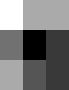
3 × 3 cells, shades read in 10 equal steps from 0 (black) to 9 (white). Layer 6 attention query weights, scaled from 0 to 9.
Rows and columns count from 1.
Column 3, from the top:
6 2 2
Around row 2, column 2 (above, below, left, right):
6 3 4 2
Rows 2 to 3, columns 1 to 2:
4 0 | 6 3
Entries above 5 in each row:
3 0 1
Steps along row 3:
down down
